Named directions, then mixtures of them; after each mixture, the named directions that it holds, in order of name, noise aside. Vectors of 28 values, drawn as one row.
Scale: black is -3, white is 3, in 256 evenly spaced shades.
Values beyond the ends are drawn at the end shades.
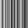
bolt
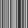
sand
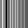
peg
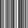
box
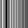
peg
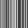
peg, sand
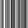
bolt, box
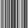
bolt, sand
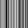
peg, sand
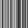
bolt, sand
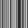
sand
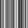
box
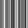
bolt, box
